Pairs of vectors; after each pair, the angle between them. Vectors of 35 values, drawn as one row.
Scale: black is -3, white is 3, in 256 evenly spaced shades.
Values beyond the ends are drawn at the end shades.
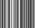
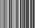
partly aligned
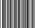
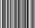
nearly parallel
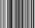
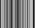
partly aligned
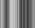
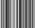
partly aligned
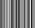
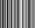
orthogonal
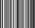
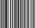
orthogonal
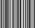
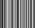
orthogonal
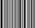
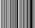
orthogonal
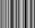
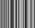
nearly parallel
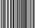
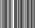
partly opposed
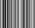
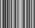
nearly parallel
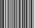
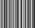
nearly opposite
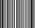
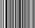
partly opposed
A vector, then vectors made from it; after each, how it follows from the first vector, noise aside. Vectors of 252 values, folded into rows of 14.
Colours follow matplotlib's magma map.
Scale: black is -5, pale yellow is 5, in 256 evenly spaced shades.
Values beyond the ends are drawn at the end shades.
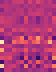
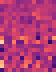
sign-scrambled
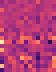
sign-scrambled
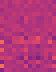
shrunk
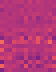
shrunk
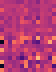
sign-scrambled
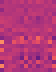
shrunk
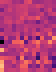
sign-scrambled
